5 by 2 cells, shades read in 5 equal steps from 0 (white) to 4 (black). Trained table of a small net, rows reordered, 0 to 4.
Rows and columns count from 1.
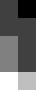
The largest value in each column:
3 4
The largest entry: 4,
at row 1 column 2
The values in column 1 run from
0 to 3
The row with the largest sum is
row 1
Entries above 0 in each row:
2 2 2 2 1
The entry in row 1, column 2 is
4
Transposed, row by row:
3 3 2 2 0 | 4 3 3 3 1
